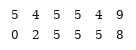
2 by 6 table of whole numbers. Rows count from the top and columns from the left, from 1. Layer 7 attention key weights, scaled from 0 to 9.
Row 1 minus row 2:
5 2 0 0 -1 1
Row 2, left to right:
0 2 5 5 5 8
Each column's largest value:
5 4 5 5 5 9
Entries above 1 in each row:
6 5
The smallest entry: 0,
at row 2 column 1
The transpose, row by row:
5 0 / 4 2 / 5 5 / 5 5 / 4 5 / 9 8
